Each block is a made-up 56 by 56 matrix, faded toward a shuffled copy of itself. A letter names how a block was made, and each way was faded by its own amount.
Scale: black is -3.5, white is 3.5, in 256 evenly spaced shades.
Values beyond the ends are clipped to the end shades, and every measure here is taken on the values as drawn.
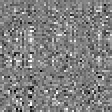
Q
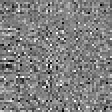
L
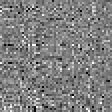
L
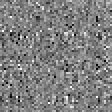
Q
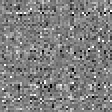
Q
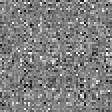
L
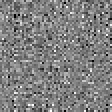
Q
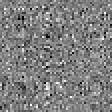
L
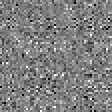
L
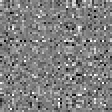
L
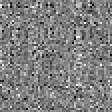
Q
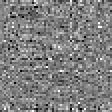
L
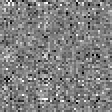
Q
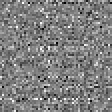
Q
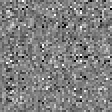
Q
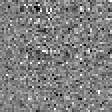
L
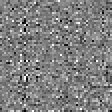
L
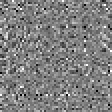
L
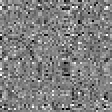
L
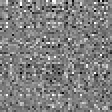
L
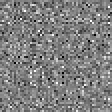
L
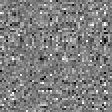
L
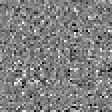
Q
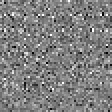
Q
